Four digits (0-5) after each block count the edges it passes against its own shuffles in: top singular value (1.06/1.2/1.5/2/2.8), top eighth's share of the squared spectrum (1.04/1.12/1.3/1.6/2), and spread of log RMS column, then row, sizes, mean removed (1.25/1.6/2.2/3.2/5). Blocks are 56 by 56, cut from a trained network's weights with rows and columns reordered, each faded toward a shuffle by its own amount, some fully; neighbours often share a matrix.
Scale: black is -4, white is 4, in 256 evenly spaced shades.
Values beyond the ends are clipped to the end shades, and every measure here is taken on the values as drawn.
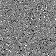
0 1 0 0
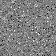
0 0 0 0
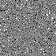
0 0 0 0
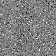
0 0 0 0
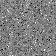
0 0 0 0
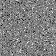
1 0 0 1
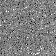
1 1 0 0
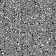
1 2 0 0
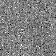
1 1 0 1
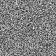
2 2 0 0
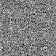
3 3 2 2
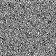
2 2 0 0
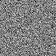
3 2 1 0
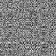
4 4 2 2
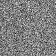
0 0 0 0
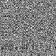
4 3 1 1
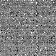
2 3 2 1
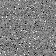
0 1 0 0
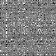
3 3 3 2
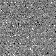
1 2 0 0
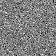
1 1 0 0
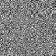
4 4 2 1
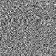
3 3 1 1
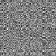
4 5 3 2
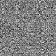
3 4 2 1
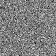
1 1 0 0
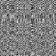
4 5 3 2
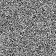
1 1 0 0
